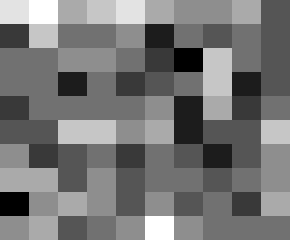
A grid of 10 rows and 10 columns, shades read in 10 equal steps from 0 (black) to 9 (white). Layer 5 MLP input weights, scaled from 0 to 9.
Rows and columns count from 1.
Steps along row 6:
same up same down up down up same up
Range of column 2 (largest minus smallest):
7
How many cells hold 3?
19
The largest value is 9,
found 2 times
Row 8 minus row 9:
6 1 -3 0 0 -1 1 -1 2 -1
